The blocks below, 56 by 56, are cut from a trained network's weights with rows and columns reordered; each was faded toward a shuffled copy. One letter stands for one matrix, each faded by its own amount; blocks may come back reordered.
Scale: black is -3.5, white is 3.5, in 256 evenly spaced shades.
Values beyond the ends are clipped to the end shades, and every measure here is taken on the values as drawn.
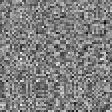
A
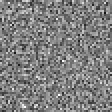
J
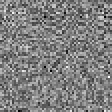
A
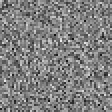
J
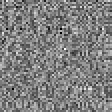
A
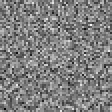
J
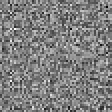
A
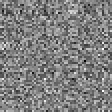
A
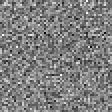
J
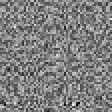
A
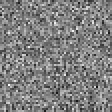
J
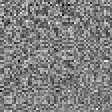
A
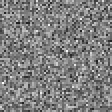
J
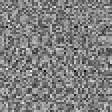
A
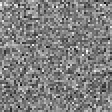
J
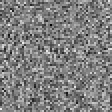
J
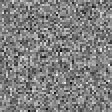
J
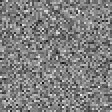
J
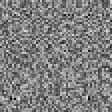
A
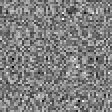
A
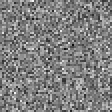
J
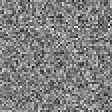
J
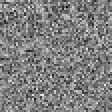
J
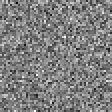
J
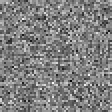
J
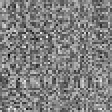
A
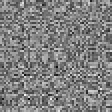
A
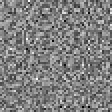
A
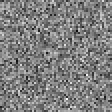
J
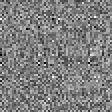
A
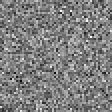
J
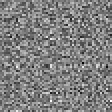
A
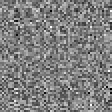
A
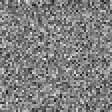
J
